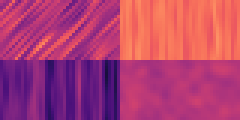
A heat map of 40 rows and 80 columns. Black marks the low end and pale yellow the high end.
The table splits into 2 rows of 2 panels. Panel 1,1: middling, slanting up to the right. Panel 1,2: high, streaked downward, faint in contrast. Panel 2,1: low, streaked downward. Panel 2,2: middling, blotchy, faint in contrast.
